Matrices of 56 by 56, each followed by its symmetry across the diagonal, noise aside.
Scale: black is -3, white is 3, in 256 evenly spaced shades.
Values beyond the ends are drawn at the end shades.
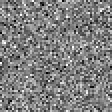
antisymmetric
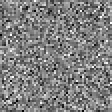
antisymmetric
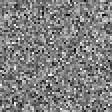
antisymmetric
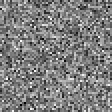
neither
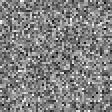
symmetric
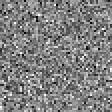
neither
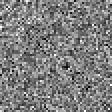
symmetric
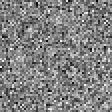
symmetric
